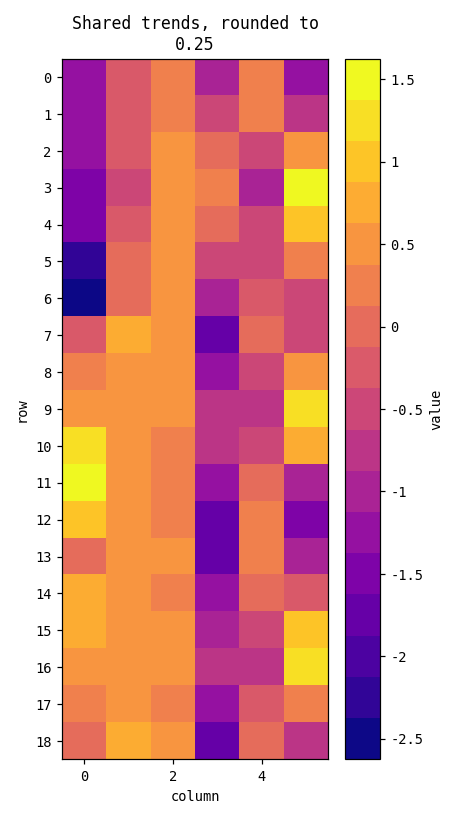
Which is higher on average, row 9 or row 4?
row 9
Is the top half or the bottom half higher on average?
bottom
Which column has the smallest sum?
3
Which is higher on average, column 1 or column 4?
column 1
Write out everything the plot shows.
Title: Shared trends, rounded to 0.25
x-axis: column, ticks 0 2 4
y-axis: row, ticks 0 1 2 3 4 5 6 7 8 9 10 11 12 13 14 15 16 17 18 (0 at the top)
Colour bar: value, ticks -2.5 -2 -1.5 -1 -0.5 0 0.5 1 1.5
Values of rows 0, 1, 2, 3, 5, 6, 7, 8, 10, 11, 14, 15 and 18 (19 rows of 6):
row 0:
-1.25 -0.25 0.25 -1 0.25 -1.25
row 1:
-1.25 -0.25 0.25 -0.5 0.25 -0.75
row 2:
-1.25 -0.25 0.5 0 -0.5 0.5
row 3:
-1.5 -0.5 0.5 0.25 -1 1.5
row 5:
-2.25 0 0.5 -0.5 -0.5 0.25
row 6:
-2.5 0 0.5 -1 -0.25 -0.5
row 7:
-0.25 0.75 0.5 -1.75 0 -0.5
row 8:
0.25 0.5 0.5 -1.25 -0.5 0.5
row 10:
1.25 0.5 0.25 -0.75 -0.5 0.75
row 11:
1.5 0.5 0.25 -1.25 0 -1
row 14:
0.75 0.5 0.25 -1.25 0 -0.25
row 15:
0.75 0.5 0.5 -1 -0.5 1
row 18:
0 0.75 0.5 -1.75 0 -0.75
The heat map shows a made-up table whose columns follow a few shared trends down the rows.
